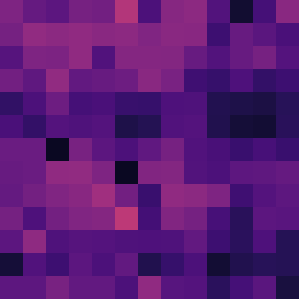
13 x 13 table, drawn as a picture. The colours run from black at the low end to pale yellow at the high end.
On average the colour sits 30% of the way up the scale. A vertical seam about 70% of the way across splits the table, and the left part is higher. No single row or column stands out from its neighbours. Horizontal stripes repeat 2 times down the table. The histogram is bell-shaped.
